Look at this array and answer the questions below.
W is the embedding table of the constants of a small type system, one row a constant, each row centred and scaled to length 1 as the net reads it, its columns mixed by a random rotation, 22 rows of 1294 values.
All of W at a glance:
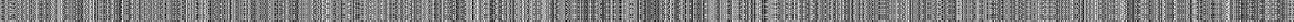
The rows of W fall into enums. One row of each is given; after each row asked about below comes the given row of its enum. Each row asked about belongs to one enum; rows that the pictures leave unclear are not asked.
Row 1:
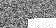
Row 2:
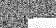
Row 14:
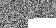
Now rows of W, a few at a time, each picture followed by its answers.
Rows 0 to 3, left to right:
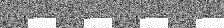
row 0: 2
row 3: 14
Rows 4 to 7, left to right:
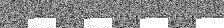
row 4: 14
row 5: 1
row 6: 2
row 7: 2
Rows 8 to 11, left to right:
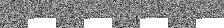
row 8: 14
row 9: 1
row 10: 2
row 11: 1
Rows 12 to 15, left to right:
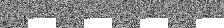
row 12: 2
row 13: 1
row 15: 14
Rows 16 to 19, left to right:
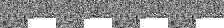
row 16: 2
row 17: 14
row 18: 2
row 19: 2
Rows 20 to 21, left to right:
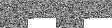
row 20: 1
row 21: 1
